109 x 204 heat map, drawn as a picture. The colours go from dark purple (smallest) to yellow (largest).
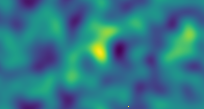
Slope: none. Ninth with the highest average: centre. Lone odd cells: 1, higher than its neighbours. Odd rows or columns: none. Grain: smooth.
